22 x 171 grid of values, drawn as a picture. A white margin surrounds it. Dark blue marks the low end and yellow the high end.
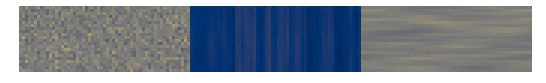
The table splits into one row of 3 panels. Panel 1,1: middling, fine-grained. Panel 1,2: very low, streaked downward, faint in contrast. Panel 1,3: middling, streaked across, faint in contrast.
